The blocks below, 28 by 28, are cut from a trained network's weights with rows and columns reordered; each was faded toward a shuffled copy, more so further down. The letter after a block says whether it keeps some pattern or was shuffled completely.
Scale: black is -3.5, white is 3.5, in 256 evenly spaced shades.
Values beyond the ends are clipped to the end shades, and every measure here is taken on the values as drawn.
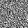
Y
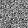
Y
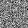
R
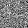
R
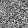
R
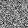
R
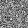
R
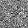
Y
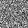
R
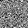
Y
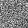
R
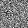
R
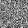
Y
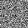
Y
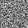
R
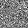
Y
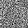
Y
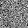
R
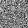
R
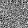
Y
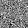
R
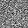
R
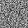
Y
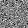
R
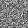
Y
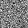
R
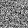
R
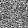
R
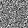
R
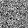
R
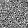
R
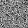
Y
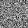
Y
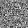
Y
